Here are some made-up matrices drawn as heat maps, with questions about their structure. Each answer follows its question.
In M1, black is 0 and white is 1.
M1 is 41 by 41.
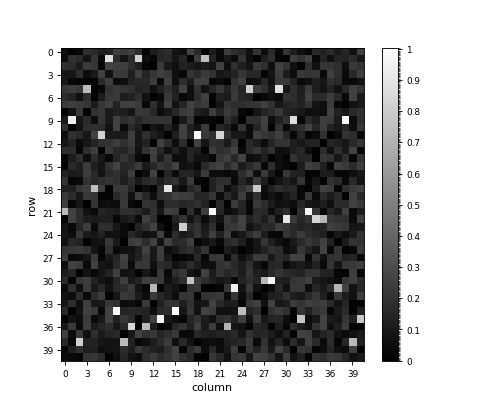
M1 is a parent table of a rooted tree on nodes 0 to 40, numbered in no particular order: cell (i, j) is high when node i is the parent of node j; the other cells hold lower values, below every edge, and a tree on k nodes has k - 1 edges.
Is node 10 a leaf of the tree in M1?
yes
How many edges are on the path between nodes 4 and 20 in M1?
4
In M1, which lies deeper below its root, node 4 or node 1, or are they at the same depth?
node 4
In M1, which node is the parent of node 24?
34
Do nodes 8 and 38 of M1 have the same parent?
no
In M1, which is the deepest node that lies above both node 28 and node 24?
22
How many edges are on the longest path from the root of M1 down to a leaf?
4
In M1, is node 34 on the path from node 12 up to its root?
no
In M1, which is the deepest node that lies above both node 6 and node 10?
1
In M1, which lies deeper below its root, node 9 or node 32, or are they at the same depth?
node 32
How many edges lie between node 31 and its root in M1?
2
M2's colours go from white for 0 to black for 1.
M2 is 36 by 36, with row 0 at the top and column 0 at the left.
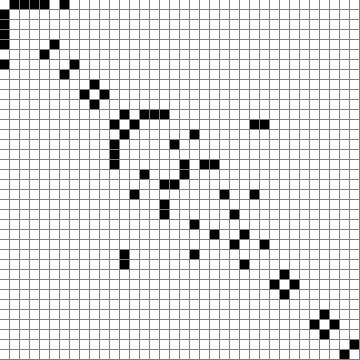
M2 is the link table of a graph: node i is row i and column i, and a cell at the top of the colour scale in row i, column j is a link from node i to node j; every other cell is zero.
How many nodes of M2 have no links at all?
1
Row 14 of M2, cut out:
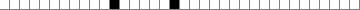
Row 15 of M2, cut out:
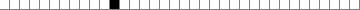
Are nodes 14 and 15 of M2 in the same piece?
yes
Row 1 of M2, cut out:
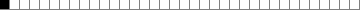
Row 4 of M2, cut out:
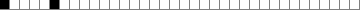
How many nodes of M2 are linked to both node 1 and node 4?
1
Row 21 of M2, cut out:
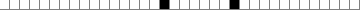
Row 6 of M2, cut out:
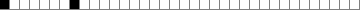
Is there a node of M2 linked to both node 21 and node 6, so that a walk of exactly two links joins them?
no
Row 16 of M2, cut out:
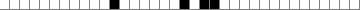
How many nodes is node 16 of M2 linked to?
4
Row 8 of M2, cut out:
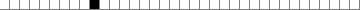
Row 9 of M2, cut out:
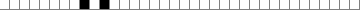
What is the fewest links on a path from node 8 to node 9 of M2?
1
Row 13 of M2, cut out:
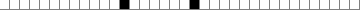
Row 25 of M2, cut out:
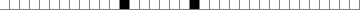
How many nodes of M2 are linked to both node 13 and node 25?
2
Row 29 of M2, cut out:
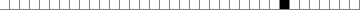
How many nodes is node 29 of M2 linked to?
1
